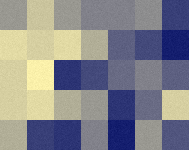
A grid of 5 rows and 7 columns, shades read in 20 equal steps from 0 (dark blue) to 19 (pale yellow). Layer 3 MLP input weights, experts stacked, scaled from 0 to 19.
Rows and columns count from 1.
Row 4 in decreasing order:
17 16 16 13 11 7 2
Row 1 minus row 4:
-5 -2 -2 -2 7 3 -13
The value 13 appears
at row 2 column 4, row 4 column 3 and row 5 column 1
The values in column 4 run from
4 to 13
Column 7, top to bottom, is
3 0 6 16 5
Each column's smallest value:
11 3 2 4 0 4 0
